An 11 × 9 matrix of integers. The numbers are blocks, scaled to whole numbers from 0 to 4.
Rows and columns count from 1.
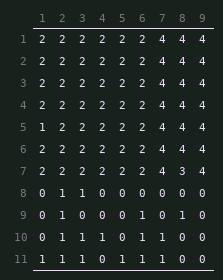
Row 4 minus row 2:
0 0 0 0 0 0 0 0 0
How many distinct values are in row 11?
2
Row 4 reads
2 2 2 2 2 2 4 4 4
